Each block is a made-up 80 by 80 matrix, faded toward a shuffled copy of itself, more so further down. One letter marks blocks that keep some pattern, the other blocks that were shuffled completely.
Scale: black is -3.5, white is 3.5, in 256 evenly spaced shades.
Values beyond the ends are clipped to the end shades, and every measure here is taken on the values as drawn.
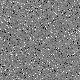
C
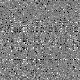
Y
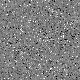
C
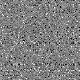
Y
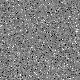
C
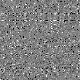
Y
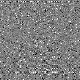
Y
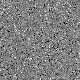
C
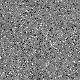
C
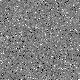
C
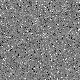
C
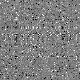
Y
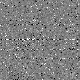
Y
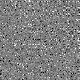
Y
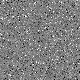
C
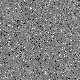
C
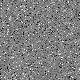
C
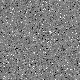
C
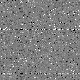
Y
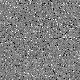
Y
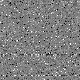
Y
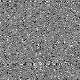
Y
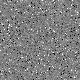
C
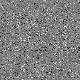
Y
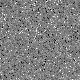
C
